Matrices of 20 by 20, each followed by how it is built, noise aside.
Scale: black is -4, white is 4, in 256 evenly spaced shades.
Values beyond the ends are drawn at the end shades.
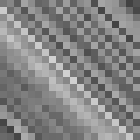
Toeplitz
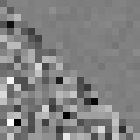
lower triangular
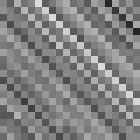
Toeplitz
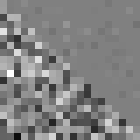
lower triangular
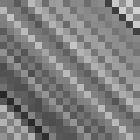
Toeplitz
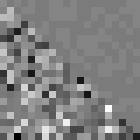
lower triangular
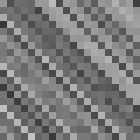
Toeplitz
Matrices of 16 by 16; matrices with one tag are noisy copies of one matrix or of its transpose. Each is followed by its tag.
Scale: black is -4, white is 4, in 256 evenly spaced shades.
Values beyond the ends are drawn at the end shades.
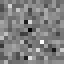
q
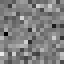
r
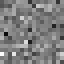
r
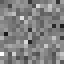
r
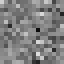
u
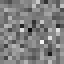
q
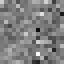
u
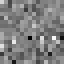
u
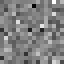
r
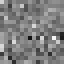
u
